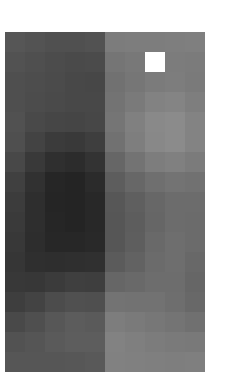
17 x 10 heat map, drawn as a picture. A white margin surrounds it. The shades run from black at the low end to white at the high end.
The top right is the ninth with the highest average. One lone cell stands out, far higher than its neighbours. The right part is higher, past a seam about 50% of the way across. Values change most from cell to cell in the top right.
